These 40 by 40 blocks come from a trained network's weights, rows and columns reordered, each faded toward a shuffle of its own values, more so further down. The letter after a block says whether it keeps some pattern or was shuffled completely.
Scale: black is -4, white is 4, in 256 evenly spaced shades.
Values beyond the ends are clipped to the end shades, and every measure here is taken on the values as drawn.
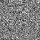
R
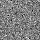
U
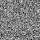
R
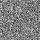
R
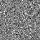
R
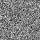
U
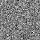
R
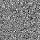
R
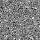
U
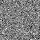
U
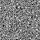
R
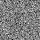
U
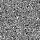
U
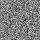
U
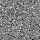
U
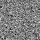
U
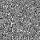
R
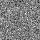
U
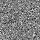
U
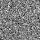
U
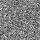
R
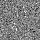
U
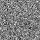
R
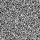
U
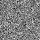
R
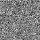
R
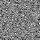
R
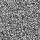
U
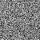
U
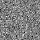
R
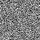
U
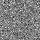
U
